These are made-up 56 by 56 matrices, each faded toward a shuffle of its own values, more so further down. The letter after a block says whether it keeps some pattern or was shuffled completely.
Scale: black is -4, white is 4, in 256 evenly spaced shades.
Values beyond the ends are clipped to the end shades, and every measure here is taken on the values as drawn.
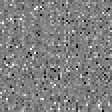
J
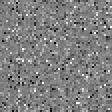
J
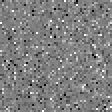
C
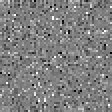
J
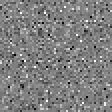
J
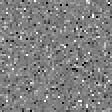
C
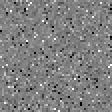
C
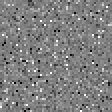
C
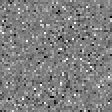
C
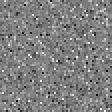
C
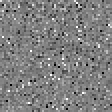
J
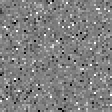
C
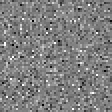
J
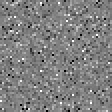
C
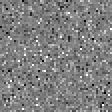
C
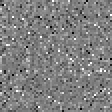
J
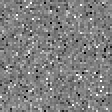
C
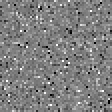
C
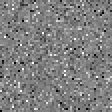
C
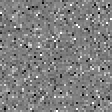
J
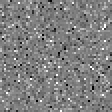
J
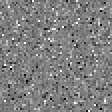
C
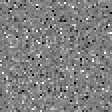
J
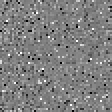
J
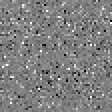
J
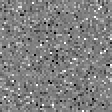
C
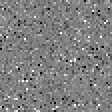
C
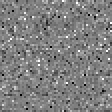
J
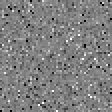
C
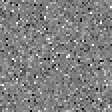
C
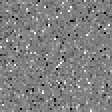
C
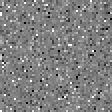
J
